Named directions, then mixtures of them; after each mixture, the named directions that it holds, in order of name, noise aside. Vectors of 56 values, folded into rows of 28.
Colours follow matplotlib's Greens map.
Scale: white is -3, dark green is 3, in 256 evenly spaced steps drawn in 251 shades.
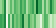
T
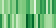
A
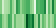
A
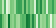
A, T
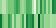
A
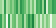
A, T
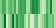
A, T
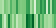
A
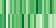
T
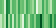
T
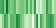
A, T
